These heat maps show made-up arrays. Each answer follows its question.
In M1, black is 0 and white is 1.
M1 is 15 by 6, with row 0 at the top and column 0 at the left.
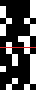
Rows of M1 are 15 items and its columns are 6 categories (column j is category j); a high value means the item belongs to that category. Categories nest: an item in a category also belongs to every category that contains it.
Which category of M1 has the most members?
5
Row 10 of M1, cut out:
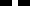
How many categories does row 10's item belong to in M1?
2
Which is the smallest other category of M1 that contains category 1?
4
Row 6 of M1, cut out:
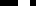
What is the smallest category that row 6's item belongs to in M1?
3
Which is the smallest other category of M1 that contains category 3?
4
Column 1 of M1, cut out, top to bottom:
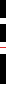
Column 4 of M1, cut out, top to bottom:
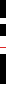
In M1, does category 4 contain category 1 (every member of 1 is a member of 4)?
yes
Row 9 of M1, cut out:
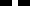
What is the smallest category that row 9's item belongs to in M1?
2
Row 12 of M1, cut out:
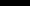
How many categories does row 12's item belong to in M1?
1
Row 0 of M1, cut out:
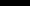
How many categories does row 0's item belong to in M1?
1
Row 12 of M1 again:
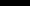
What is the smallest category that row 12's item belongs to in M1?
5
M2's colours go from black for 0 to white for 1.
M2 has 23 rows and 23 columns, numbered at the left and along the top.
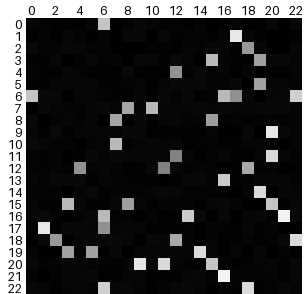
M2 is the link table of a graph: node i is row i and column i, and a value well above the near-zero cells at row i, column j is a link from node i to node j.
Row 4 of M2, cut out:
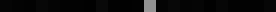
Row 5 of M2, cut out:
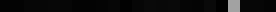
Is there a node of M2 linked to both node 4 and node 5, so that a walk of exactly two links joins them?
no
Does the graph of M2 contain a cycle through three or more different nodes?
no
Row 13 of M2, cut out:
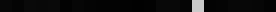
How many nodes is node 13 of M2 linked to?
1
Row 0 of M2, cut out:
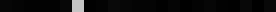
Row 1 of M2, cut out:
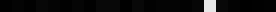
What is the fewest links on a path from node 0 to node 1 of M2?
3
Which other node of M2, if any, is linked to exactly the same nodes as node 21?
node 13
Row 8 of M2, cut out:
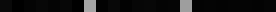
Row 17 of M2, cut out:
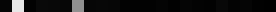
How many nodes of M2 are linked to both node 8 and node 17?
0
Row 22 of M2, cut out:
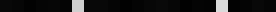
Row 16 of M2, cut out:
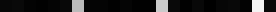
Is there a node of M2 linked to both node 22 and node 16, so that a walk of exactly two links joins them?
yes
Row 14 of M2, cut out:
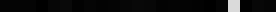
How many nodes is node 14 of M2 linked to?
1
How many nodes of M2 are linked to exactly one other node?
10
